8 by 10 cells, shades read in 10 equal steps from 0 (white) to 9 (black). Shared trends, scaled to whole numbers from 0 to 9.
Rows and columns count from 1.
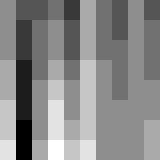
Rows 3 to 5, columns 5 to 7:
6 3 5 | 5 2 4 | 4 2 4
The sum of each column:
23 62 36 20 37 18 35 39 32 35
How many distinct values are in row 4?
5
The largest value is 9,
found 2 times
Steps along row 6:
up down down up down up same same same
